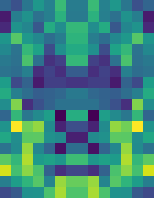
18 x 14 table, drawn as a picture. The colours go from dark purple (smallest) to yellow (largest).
No single row or column stands out from its neighbours. The bottom middle is the roughest part. The centre is the ninth with the lowest average. It is mirror symmetric from left to right.
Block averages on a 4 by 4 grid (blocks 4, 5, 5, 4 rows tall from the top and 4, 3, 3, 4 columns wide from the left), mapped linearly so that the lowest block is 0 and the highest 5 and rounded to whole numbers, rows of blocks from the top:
2 3 3 2 | 2 0 0 2 | 4 0 0 4 | 5 4 4 5
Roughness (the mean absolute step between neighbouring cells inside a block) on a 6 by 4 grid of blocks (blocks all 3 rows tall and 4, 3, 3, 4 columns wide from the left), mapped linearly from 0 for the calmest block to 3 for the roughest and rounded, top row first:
1111
1111
1001
3333
2332
1221
